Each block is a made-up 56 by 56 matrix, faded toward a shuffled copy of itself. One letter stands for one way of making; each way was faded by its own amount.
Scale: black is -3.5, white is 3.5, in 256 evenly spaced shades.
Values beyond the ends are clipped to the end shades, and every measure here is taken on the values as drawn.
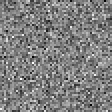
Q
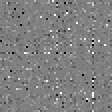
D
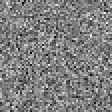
Q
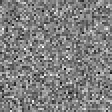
Q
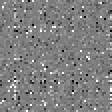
D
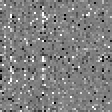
D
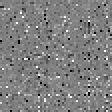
D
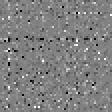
D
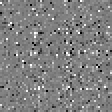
D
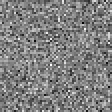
Q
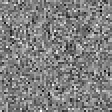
Q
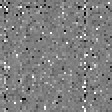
D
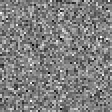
Q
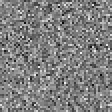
Q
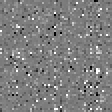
D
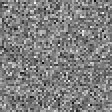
Q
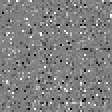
D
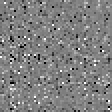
D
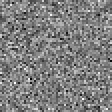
Q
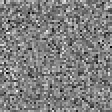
Q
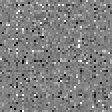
D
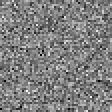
Q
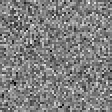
Q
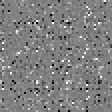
D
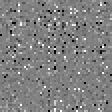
D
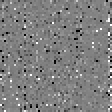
D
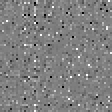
D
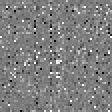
D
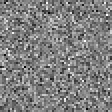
Q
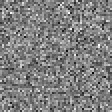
Q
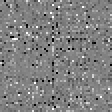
D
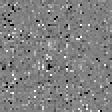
D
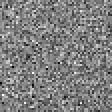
Q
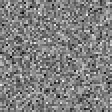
Q
